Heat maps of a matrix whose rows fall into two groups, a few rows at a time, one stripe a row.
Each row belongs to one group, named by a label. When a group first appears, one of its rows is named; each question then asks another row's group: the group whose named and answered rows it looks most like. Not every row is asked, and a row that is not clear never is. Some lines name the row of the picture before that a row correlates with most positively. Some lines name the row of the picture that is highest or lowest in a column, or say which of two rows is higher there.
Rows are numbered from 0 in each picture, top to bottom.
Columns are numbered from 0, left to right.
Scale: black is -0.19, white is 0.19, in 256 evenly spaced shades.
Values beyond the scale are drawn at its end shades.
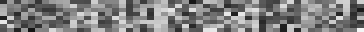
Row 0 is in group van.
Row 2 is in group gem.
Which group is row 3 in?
gem
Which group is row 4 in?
van
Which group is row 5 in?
gem
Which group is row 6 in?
van
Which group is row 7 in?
van
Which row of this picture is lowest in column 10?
0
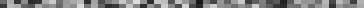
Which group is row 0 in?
van
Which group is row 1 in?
van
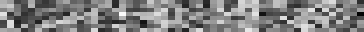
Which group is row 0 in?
gem
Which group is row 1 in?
gem
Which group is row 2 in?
van
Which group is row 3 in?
gem
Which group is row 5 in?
van
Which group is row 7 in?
gem
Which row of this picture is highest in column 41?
5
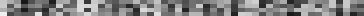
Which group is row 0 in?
gem
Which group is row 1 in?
gem
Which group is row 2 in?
gem
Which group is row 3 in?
gem
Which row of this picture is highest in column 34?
3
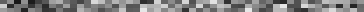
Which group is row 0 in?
van
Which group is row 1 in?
gem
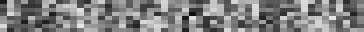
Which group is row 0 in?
van
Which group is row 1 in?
van
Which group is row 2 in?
van
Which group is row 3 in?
van
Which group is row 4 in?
gem
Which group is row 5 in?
gem
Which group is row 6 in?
gem
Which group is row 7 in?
gem
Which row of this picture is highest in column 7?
0
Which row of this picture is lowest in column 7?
3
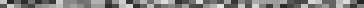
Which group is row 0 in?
gem
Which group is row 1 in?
van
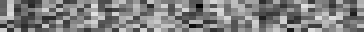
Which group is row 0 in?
van
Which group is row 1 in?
van
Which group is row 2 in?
van
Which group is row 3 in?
van
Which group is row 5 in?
gem
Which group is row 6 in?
van
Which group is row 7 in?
gem
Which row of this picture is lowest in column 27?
6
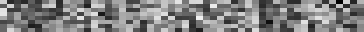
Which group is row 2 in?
gem
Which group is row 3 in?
gem
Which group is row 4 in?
gem
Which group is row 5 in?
van
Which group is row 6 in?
van
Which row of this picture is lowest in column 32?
5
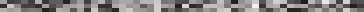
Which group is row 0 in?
gem
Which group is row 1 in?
van
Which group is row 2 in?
gem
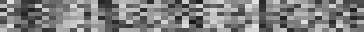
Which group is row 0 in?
van
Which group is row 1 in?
gem
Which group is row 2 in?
van
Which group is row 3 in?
gem
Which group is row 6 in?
van
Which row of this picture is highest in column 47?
1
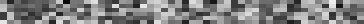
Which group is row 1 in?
gem
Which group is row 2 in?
gem
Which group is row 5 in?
gem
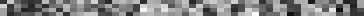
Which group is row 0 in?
van
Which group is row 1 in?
gem
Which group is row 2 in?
gem
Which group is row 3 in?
gem
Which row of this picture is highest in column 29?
0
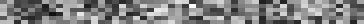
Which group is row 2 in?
gem
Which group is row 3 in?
gem
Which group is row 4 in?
van
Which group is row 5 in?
van
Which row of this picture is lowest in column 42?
5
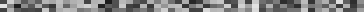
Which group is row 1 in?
gem
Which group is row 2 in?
van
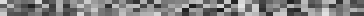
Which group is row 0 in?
gem
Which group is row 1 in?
van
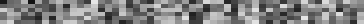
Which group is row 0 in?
van
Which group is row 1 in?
gem
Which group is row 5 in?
van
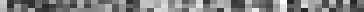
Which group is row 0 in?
gem
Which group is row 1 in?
gem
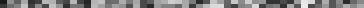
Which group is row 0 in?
van
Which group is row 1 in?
van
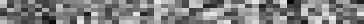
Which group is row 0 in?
gem
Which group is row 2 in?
van
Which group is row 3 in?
van
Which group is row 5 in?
gem
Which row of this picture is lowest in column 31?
0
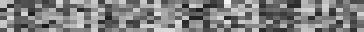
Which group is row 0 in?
gem
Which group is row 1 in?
gem
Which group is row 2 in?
van
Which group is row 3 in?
van
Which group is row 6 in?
gem
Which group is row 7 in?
van
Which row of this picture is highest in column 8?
0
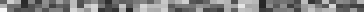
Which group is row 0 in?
van
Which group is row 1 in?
gem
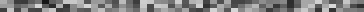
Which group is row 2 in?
van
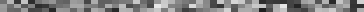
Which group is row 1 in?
gem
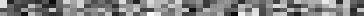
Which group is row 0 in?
gem
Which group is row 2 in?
van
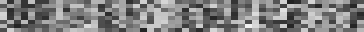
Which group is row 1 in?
van
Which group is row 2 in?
gem
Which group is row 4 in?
gem
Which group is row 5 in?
van
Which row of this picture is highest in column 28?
6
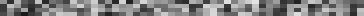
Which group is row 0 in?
gem
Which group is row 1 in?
van
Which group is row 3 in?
van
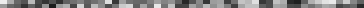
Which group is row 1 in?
gem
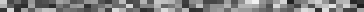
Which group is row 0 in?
gem
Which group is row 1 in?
gem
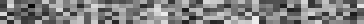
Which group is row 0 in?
van
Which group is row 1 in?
van
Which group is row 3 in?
gem
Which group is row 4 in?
van
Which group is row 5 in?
gem
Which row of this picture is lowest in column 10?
3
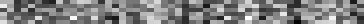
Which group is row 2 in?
van
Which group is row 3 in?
gem
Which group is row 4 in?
gem
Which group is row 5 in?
gem
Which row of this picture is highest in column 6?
2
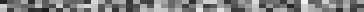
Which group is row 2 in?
gem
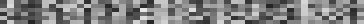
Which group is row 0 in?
van
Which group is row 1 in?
van
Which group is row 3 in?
van
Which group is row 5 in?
van
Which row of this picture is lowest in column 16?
2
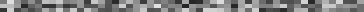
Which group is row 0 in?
van
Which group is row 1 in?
gem
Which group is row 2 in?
van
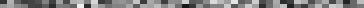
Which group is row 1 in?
gem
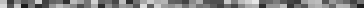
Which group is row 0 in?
gem
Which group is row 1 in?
gem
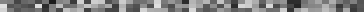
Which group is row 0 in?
gem
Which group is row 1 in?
gem
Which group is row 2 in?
gem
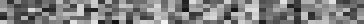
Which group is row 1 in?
gem
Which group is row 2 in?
gem
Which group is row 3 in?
van
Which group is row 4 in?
van
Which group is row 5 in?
gem
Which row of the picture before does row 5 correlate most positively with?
1
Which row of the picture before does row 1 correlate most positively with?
0
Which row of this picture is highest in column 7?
4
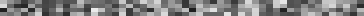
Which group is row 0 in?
gem
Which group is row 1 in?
gem
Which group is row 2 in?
van
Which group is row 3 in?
gem
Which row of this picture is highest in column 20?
0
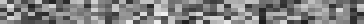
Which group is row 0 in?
gem
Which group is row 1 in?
van
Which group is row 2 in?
van
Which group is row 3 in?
gem
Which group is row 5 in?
gem
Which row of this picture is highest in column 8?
3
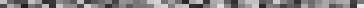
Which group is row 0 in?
gem
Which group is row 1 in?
van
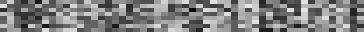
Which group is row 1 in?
gem
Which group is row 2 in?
van
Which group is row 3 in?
gem
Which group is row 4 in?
van
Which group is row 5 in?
van
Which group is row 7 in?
van
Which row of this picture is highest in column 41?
2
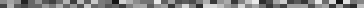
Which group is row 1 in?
van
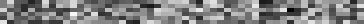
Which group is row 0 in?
van
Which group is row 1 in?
van
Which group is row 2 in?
gem
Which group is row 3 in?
van
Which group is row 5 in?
gem
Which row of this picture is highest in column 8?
1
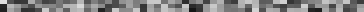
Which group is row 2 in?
van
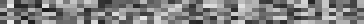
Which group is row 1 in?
van
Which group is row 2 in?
gem
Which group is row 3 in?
van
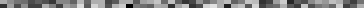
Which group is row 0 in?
gem
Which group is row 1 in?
van
